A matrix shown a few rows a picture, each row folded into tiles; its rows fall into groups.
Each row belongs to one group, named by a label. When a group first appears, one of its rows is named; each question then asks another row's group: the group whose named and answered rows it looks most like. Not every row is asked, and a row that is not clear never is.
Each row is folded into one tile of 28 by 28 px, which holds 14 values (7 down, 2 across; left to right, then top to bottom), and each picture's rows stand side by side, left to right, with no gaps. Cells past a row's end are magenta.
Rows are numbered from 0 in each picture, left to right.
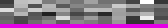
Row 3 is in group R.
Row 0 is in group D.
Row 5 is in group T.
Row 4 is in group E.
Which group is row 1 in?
R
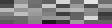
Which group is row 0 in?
D
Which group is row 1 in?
E
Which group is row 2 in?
R
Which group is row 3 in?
T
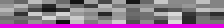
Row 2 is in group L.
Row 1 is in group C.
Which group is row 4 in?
E
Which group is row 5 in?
D
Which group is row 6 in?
E
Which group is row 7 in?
R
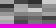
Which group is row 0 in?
E
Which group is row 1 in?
D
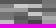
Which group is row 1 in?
L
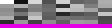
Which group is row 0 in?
T
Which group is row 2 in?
R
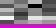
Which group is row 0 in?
T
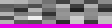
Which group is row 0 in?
C
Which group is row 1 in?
T
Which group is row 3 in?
L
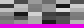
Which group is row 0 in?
R
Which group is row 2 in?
R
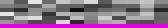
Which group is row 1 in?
T
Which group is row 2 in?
C
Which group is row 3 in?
C
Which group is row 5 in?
T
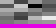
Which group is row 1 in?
C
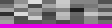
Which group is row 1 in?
T
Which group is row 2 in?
T
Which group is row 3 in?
E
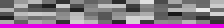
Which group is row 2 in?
L
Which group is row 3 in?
E
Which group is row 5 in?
T
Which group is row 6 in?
R
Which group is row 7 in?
D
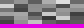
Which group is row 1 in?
D
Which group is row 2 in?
T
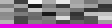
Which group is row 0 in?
E
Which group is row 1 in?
R
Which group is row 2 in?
T
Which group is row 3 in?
L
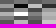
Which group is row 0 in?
L
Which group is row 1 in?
L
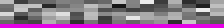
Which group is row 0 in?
E
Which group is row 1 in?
L
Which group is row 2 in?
E
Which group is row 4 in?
C
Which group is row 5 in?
C
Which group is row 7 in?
D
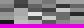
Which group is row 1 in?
C
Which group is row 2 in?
R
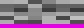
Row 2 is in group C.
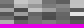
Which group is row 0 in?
D
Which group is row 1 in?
R
